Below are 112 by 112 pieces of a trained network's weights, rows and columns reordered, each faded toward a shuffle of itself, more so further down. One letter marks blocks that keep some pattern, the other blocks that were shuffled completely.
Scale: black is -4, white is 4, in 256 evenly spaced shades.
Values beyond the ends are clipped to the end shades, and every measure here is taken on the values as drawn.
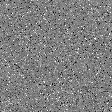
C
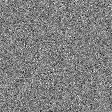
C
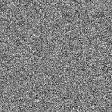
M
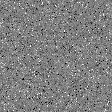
C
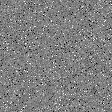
C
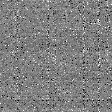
M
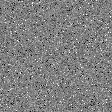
C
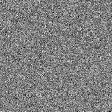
M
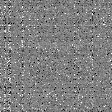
M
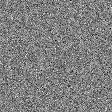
C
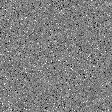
C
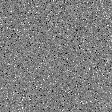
C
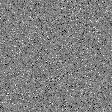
C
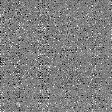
M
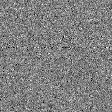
M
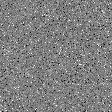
C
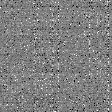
M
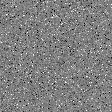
C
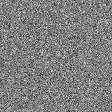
M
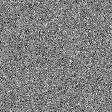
M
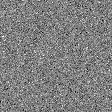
C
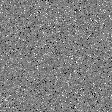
C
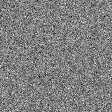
C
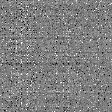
M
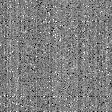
M
